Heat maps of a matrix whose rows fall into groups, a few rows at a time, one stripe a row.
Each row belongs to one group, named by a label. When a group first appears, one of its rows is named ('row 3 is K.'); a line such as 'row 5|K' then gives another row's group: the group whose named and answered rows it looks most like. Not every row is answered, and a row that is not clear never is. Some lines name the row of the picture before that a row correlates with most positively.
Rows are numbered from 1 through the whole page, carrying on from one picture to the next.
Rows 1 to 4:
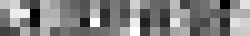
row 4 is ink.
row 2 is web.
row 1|web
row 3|web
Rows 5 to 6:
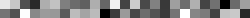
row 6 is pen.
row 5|web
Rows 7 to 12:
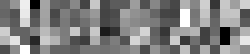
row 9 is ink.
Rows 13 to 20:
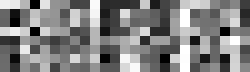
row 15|pen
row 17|ink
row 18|ink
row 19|pen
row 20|ink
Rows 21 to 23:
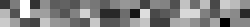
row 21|ink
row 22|pen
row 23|web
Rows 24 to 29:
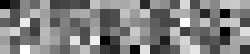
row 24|ink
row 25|pen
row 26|ink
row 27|web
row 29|pen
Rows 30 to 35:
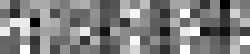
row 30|pen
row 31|ink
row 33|pen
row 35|ink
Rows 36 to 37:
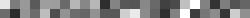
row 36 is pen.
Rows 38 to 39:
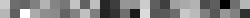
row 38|pen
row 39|pen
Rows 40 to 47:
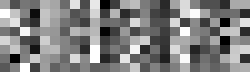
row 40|pen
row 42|web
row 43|pen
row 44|web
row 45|web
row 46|pen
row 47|ink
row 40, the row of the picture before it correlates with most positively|38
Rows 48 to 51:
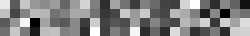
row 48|pen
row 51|web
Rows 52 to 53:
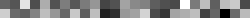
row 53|pen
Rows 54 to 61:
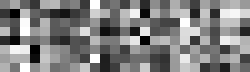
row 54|web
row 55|ink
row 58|ink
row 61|pen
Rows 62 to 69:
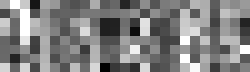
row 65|pen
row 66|ink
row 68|ink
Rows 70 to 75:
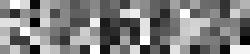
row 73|pen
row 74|pen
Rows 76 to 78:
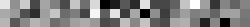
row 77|web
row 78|pen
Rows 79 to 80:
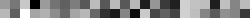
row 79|ink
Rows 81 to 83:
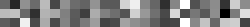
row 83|ink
